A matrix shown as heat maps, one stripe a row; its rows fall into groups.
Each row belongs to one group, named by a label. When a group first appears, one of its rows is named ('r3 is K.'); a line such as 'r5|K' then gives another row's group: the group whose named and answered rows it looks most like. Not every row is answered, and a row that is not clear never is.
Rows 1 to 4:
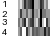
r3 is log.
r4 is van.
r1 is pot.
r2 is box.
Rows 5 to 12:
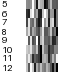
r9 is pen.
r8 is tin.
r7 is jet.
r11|pot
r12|van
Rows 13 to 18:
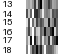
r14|tin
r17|tin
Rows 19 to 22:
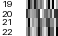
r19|box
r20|jet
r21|box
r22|box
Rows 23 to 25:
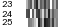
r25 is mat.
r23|tin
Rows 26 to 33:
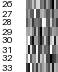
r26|van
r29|pot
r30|log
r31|pen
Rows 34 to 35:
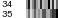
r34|box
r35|van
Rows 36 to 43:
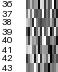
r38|log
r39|van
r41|pot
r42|van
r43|mat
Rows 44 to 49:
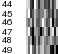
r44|mat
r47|log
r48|pen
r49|van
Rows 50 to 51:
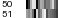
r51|pen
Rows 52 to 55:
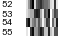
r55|log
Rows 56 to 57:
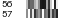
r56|log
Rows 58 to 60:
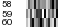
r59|tin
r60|log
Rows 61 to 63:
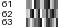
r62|mat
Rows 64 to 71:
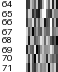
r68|van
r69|jet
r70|pen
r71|box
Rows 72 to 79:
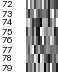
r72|tin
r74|pot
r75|jet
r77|van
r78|mat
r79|tin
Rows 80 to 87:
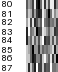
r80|jet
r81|pot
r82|tin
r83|jet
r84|tin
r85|log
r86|pen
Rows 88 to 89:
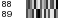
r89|jet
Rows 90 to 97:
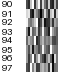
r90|van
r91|log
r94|jet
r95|pen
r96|van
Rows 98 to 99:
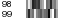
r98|pot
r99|log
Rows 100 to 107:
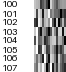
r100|pot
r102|van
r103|log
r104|jet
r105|mat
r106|pen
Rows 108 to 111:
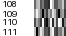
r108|pot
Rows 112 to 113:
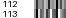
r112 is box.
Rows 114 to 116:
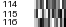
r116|pen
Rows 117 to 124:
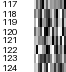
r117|pen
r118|log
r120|jet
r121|tin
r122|box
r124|mat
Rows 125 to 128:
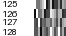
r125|mat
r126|jet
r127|box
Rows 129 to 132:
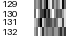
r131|log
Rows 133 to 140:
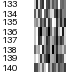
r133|pen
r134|mat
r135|box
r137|mat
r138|tin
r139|pot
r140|van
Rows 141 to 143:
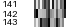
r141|tin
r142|box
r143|pot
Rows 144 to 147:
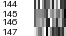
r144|tin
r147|mat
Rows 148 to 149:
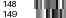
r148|log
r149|mat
